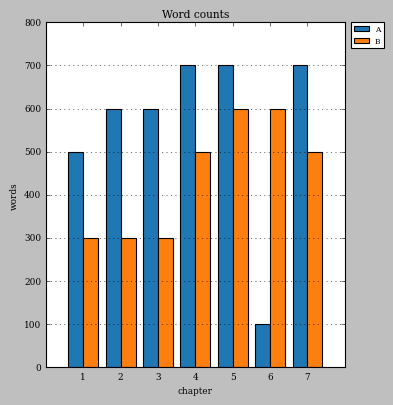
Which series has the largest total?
A
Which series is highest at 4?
A
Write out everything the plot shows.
Title: Word counts
x-axis: chapter, ticks 1 2 3 4 5 6 7
y-axis: words, ticks 0 100 200 300 400 500 600 700 800
Legend: A, B
Values:
A: 500 600 600 700 700 100 700
B: 300 300 300 500 600 600 500
